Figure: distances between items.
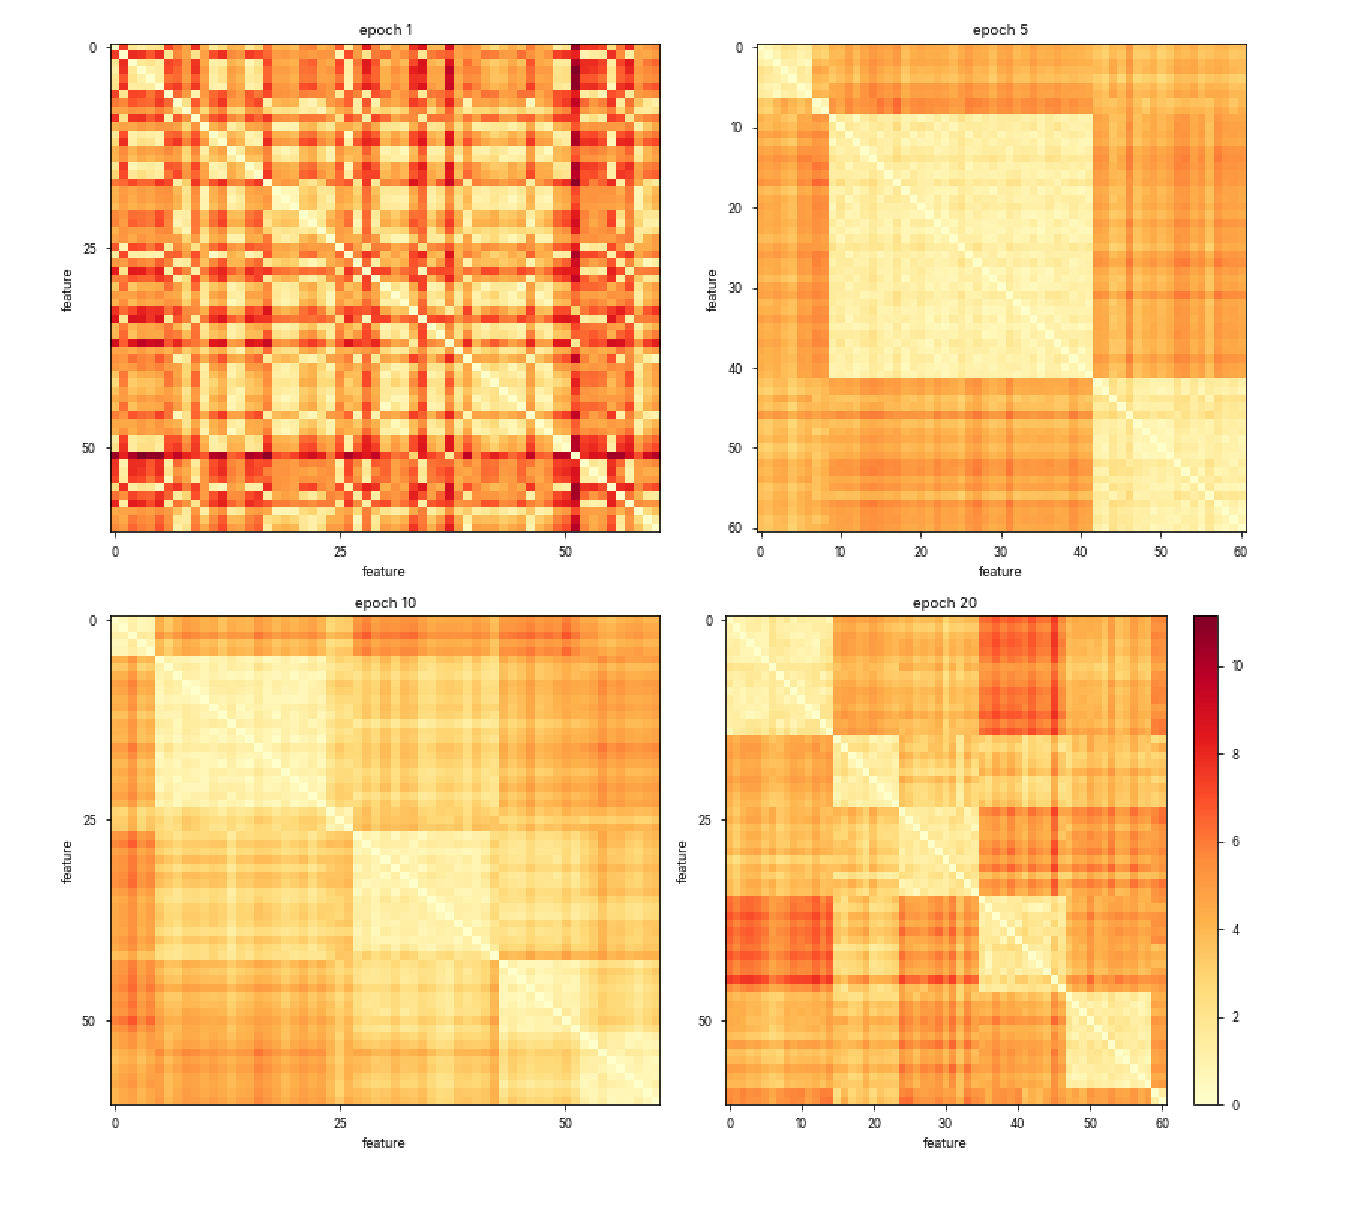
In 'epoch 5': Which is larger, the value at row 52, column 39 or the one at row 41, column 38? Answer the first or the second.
the first
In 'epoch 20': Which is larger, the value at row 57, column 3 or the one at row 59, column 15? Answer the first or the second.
the first
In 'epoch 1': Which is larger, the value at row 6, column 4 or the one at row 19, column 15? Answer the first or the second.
the first
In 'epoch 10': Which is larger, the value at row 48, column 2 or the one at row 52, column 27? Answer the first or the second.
the first
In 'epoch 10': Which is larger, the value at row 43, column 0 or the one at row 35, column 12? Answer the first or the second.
the first
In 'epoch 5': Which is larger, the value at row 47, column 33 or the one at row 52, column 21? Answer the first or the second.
the second
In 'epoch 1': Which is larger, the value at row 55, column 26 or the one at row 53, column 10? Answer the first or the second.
the second
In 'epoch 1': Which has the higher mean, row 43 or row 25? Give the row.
25
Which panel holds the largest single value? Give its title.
epoch 1
